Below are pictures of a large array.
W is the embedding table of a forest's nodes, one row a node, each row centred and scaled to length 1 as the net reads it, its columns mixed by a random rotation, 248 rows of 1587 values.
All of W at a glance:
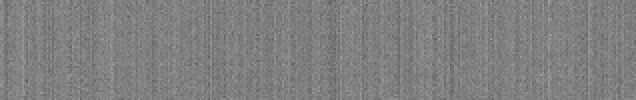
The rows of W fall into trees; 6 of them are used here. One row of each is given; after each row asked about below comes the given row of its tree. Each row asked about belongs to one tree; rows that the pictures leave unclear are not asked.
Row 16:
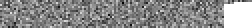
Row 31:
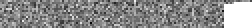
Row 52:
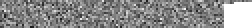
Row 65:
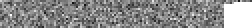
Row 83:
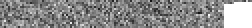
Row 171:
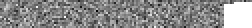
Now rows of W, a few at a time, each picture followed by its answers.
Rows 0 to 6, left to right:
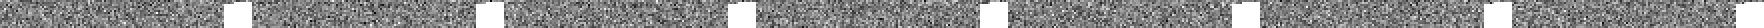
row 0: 83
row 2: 65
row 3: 171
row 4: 52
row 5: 83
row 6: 31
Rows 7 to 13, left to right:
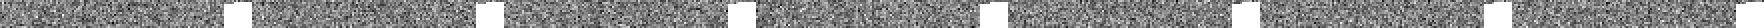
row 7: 65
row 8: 65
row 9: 31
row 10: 171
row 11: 171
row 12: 171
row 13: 31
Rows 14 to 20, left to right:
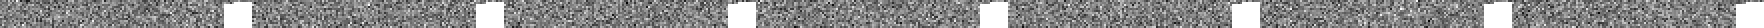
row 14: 83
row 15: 16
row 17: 65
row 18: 16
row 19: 171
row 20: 171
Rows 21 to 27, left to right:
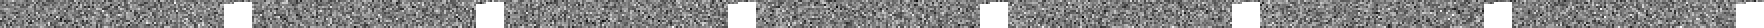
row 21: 52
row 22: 16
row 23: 52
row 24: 171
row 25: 31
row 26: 31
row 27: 52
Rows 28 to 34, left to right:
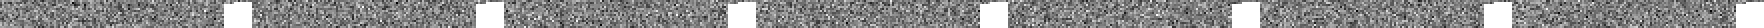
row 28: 65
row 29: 16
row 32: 171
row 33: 171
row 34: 31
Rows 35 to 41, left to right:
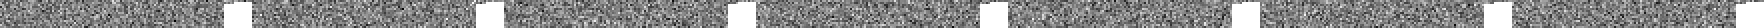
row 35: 16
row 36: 16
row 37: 171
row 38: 65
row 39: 65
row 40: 52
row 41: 16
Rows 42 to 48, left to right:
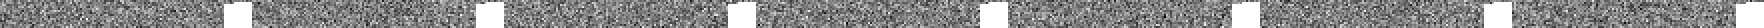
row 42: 52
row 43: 83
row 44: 16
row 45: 31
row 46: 65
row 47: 83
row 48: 65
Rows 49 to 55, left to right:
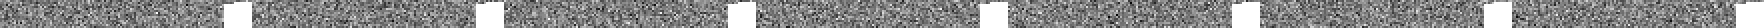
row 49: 83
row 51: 83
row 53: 16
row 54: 16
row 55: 52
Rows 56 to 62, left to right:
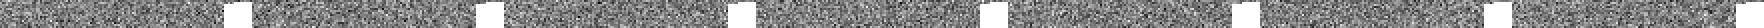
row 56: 31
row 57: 171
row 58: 31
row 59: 16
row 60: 52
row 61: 83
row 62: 31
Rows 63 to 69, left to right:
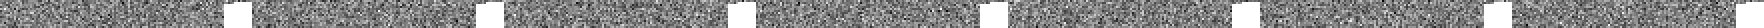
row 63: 16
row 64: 171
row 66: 52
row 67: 31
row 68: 171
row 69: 16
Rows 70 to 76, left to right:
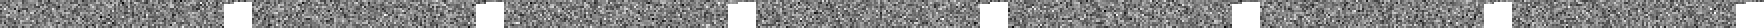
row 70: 16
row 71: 171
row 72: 52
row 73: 52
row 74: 171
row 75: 65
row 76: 171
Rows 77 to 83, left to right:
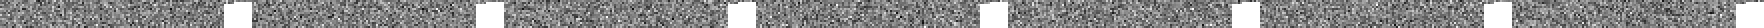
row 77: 16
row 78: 52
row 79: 65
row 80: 52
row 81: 52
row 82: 16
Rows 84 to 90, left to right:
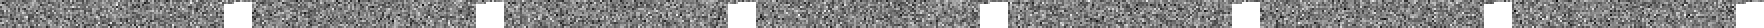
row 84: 16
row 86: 65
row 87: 83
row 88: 65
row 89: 171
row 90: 65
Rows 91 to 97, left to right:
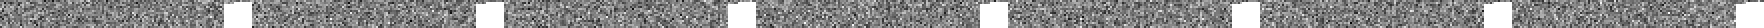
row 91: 65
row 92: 31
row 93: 65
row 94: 16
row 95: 31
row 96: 31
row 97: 83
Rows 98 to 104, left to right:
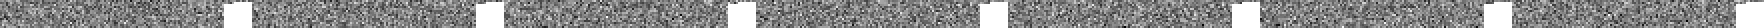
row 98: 83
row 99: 171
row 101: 52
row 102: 52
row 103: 171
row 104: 16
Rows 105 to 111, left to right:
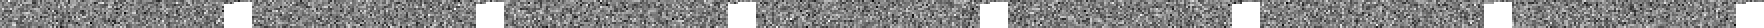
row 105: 31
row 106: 16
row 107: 65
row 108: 65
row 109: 171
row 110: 52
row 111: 65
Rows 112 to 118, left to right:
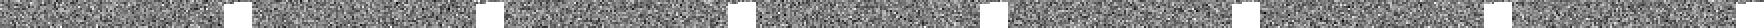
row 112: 16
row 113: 16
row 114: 65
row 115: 52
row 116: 52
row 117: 52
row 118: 65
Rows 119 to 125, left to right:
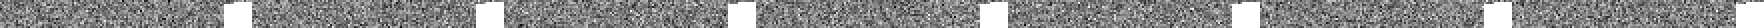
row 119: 171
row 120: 16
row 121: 171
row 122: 83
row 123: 52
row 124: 65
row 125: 65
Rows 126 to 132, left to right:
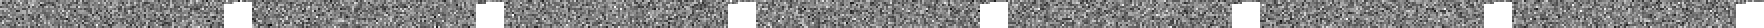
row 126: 16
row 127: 171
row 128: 16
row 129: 31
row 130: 171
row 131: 52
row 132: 16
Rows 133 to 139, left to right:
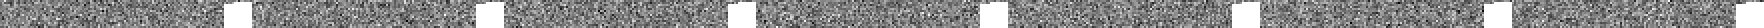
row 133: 65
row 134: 65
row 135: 16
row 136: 65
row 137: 16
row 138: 31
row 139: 171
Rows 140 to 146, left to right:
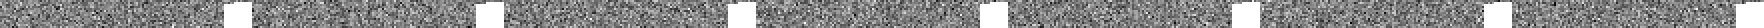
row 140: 16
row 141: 171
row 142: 52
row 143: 16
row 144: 52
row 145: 31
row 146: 52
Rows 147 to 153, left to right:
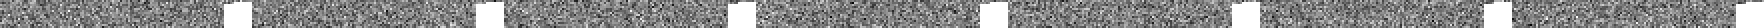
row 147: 16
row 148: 52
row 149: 171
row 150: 31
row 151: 65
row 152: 171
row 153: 171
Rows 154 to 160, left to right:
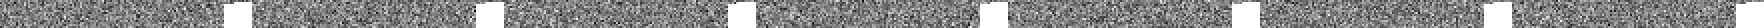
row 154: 52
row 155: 31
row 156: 31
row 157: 65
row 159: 83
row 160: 65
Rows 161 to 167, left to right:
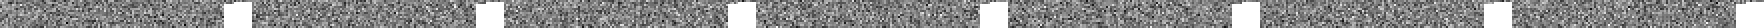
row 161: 65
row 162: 52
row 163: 31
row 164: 65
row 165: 171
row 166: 52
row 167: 16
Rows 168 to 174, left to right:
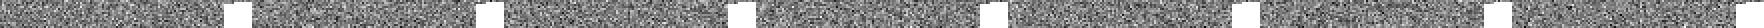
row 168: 52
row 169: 16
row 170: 52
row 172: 65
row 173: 65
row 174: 16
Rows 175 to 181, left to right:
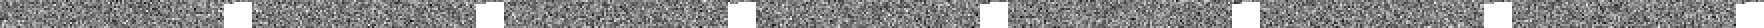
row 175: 83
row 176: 52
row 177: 65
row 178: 171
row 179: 171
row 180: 52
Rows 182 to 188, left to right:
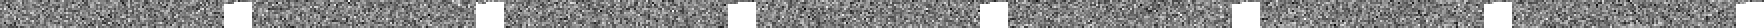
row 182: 16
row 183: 65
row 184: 171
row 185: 31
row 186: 83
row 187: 83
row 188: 65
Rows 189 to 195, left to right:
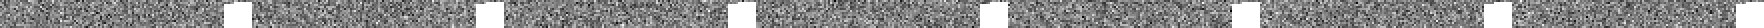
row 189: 16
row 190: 83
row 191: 65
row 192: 171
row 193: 31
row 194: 31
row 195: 31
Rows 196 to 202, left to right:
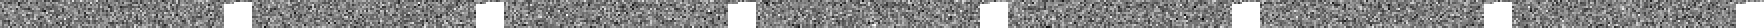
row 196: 65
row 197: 16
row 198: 65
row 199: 65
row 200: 65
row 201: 65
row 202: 16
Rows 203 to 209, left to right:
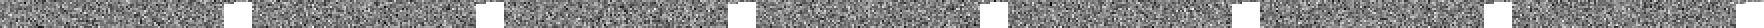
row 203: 65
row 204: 16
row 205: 65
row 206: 16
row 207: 52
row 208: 171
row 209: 16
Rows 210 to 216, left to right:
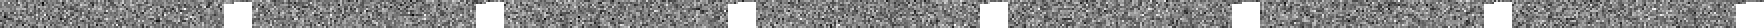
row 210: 52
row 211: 83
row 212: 31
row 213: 83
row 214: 171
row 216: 171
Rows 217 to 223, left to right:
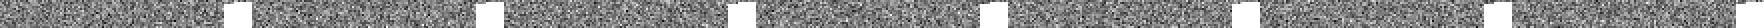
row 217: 16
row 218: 65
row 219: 52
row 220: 171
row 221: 31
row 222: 171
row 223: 171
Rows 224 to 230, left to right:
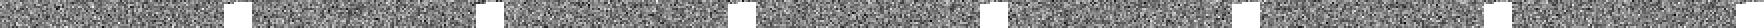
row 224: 16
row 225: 171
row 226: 65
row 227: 16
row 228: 65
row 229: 65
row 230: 16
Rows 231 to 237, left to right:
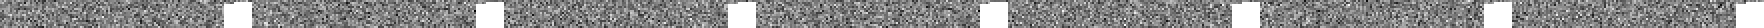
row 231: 65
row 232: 31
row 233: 52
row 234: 31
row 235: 52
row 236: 65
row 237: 52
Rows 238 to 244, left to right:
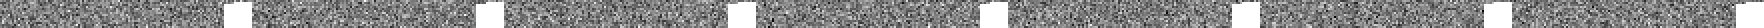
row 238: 16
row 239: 171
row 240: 65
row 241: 16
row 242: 83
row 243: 31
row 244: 171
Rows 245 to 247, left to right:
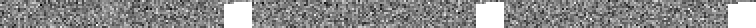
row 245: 16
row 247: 52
